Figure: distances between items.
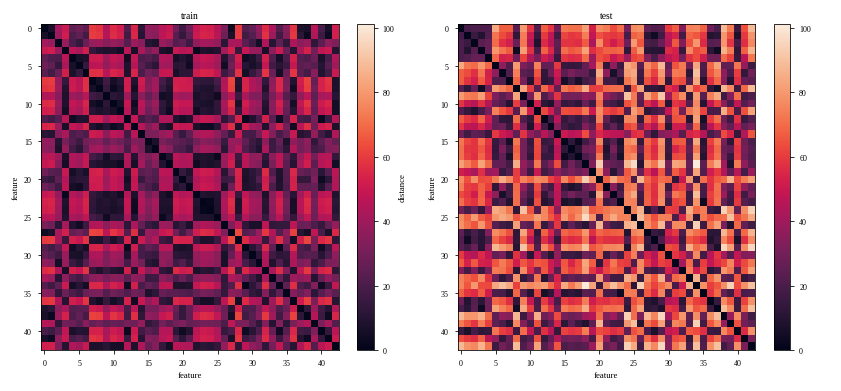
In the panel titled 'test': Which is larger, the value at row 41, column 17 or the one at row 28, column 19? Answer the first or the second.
the second
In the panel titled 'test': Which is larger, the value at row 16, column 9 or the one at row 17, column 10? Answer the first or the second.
the first
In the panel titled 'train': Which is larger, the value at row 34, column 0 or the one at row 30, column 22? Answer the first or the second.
the second
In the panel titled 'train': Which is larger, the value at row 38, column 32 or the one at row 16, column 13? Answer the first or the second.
the first
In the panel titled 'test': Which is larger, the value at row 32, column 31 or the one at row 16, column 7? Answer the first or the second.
the first
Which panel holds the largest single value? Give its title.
test
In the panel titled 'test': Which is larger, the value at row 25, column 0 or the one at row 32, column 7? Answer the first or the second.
the first
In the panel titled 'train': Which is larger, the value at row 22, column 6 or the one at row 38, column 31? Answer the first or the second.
the first
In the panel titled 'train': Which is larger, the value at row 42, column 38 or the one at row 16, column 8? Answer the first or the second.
the first
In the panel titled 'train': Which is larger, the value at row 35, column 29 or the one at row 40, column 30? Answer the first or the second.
the first
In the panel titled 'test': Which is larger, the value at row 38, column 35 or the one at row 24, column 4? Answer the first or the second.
the second
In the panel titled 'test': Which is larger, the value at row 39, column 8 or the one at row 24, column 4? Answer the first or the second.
the first
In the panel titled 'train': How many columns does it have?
43
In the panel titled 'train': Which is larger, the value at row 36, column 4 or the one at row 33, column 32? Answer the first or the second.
the first
